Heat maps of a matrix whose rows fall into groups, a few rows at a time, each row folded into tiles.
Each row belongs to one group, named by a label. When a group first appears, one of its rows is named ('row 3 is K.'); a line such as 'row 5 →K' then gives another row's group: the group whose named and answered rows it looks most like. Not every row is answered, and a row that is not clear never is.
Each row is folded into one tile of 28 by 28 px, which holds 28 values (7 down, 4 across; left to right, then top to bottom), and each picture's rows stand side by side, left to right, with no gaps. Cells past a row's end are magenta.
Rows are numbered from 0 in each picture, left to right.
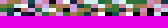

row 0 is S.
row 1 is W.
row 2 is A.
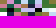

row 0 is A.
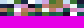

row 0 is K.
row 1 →K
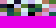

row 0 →A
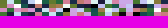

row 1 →K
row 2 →W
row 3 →A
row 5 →K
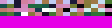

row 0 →K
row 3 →W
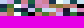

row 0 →S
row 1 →W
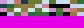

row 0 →K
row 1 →W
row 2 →K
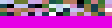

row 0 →K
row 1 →K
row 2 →W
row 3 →A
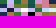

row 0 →W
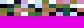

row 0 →K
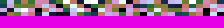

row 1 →W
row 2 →W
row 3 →K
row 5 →K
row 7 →W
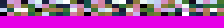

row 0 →W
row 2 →K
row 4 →K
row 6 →W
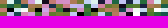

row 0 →A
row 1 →A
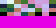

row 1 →W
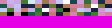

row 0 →W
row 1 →K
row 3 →W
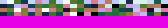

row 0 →K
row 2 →S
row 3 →K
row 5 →A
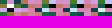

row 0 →W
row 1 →A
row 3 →A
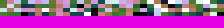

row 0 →W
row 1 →K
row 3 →A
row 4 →S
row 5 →W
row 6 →K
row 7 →S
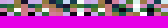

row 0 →K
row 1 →K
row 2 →A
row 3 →K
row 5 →A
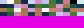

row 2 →A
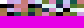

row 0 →K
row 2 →W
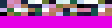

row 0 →W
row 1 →K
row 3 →K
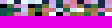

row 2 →W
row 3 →K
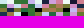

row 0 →S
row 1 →S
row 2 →A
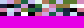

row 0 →K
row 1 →S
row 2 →S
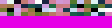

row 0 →A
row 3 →A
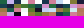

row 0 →A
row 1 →A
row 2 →K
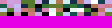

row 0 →W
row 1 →A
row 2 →A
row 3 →S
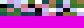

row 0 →S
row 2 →W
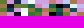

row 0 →A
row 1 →S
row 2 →S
